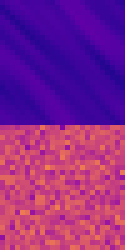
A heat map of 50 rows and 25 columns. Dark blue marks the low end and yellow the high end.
It is made of 2 by 1 panels. Panel 1,1: very low, slanting down to the right, faint in contrast. Panel 2,1: middling, fine-grained.
